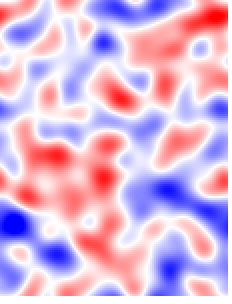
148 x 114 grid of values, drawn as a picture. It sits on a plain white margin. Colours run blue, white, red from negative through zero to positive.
Stripes: none. Grain: smooth. Histogram: bell-shaped. Lone odd cells: none. Slope: none. Ninth with the highest average: top right. Mirror symmetry: none.
